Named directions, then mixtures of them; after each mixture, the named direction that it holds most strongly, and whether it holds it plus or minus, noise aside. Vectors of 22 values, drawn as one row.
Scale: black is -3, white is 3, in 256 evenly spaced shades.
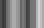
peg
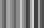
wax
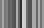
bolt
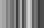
peg, minus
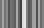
bolt, plus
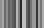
bolt, plus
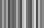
bolt, plus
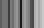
wax, minus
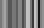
wax, minus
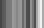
peg, plus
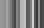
wax, plus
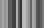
bolt, plus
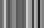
wax, minus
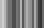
peg, minus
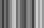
peg, plus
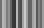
bolt, plus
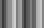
peg, plus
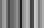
wax, minus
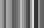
wax, plus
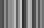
bolt, minus
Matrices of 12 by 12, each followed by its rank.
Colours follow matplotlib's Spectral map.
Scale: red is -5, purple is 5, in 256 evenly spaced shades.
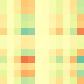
one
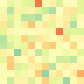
full rank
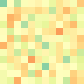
full rank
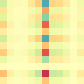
one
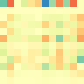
two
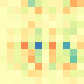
two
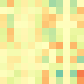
two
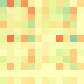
two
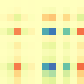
one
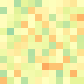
full rank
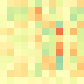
two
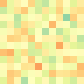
full rank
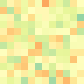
full rank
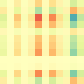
one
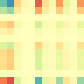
one
